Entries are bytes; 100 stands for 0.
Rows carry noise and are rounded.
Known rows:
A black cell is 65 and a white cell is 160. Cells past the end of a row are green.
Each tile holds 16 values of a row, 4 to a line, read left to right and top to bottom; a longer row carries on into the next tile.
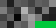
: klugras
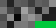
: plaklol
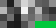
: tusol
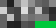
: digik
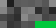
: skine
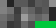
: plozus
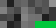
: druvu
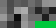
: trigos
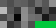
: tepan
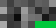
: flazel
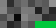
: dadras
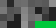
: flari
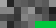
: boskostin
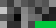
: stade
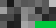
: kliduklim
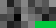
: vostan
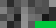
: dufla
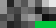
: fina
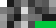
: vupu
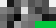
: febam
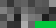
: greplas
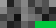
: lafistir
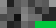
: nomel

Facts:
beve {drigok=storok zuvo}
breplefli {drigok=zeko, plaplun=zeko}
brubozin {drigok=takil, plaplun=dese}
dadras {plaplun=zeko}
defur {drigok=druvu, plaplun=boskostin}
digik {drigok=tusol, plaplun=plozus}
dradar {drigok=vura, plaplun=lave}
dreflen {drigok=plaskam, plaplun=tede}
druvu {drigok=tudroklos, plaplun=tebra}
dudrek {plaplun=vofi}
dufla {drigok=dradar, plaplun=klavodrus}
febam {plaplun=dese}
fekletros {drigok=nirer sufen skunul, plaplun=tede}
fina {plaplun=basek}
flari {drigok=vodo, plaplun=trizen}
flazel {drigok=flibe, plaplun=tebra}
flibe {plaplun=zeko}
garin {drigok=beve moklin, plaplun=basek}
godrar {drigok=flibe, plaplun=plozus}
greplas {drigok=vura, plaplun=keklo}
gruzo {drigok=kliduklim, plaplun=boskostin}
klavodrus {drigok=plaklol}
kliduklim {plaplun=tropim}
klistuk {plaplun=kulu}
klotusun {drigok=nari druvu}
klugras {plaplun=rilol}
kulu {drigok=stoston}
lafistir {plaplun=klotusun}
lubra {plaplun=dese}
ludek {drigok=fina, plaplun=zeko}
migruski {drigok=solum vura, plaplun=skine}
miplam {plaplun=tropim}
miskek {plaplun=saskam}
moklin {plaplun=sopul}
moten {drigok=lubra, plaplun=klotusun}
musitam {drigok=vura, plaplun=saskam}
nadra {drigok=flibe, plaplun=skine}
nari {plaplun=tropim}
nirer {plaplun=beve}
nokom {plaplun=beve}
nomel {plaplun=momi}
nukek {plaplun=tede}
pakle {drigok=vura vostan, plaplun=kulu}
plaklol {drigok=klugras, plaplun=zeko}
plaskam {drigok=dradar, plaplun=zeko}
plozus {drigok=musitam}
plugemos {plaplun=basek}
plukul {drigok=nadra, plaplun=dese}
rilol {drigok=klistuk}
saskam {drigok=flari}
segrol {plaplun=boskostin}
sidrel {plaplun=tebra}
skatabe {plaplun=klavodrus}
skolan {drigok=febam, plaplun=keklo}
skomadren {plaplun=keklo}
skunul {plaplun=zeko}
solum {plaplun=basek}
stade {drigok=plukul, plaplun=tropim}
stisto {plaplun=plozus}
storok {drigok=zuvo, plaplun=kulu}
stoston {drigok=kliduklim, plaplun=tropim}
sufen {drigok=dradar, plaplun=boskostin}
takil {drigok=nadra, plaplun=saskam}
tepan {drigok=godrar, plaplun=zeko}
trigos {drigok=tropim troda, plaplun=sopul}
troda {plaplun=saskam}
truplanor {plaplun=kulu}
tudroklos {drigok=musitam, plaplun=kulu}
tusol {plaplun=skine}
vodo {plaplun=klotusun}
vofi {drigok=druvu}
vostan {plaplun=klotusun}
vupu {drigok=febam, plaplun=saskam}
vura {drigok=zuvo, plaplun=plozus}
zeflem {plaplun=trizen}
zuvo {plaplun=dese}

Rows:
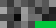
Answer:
brubozin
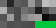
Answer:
ludek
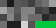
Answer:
gruzo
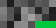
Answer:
klavodrus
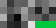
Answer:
tropim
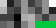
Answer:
klistuk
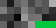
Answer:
zuvo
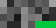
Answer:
skomadren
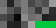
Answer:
nari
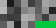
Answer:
rilol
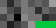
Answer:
skunul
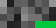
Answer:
stisto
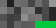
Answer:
dese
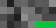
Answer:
beve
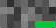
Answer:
vofi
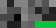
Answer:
vodo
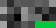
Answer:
nadra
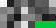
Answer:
skolan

